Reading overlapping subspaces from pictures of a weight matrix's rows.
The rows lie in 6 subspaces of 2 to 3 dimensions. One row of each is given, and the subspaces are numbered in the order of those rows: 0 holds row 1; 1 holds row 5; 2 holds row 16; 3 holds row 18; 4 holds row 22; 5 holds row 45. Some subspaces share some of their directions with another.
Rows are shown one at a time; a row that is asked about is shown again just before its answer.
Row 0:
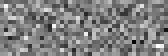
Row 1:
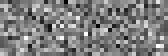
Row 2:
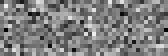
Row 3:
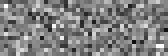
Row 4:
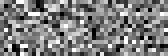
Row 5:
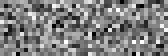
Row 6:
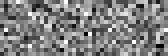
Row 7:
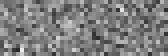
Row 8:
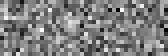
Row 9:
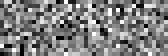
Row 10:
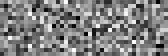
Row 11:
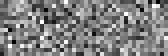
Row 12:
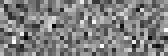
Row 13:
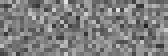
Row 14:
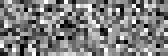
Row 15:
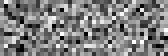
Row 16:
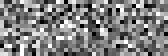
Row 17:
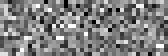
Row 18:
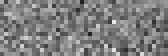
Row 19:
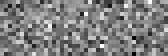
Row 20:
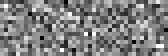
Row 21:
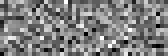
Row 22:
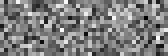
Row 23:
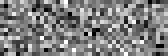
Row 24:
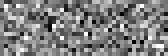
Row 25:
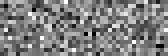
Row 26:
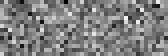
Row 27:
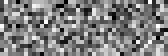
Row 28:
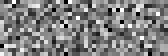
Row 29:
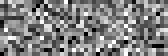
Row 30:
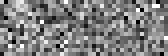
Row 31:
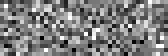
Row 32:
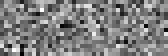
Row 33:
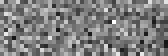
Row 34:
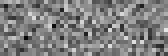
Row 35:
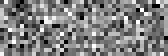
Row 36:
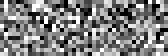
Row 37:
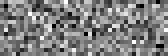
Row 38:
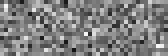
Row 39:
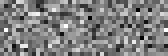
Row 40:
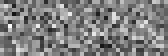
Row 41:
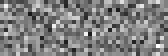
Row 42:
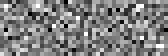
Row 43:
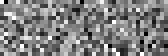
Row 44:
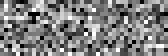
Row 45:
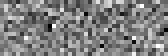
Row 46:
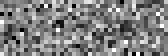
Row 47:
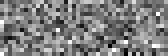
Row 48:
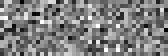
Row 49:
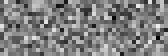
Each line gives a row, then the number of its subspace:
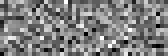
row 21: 1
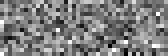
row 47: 1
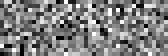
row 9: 2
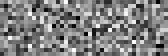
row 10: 0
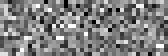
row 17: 0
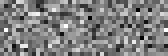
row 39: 2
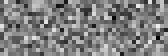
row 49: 4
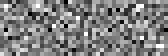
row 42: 2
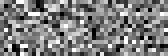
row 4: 2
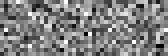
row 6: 4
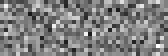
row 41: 1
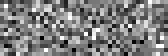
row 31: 5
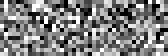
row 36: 4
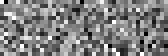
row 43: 3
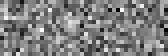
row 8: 0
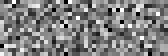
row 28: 2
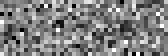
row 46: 1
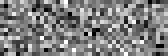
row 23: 5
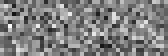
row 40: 4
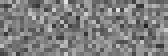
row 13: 2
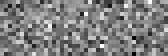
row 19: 5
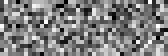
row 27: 4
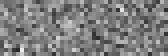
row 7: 0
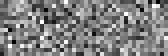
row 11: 3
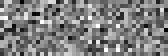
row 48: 0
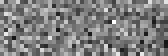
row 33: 3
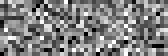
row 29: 1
